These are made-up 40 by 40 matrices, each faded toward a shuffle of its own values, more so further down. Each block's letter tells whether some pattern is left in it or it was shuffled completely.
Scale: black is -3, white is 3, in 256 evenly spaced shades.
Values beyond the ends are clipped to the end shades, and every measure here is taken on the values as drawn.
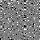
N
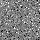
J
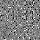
N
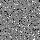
J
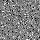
J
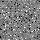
J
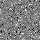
J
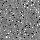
J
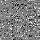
N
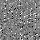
N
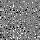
N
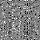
N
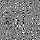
N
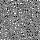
J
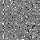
N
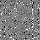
N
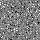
J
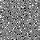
N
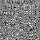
N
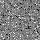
J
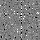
N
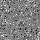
J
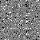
N
